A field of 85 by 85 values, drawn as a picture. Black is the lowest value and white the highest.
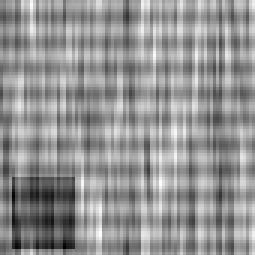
Ninth with the lowest average: bottom left. Odd patch: lower, in the bottom left. Stripes: horizontal, repeating 10 times.
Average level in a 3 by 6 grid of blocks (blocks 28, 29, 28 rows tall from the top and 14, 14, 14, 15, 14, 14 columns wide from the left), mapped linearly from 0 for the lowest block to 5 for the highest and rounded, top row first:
4 4 4 5 5 4 / 4 4 4 4 5 3 / 0 0 5 4 4 4
